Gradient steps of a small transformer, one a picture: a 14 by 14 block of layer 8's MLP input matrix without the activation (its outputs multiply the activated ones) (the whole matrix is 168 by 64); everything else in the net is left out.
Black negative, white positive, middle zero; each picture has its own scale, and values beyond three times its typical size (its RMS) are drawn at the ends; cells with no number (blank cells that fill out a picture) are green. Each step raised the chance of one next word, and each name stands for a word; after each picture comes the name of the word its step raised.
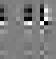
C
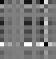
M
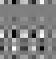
M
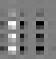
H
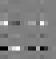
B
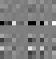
H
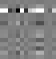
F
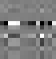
H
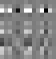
F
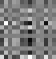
M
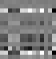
F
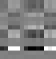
B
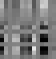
H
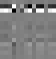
F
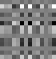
M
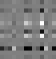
B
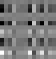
F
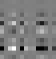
M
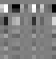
C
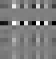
H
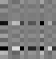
F
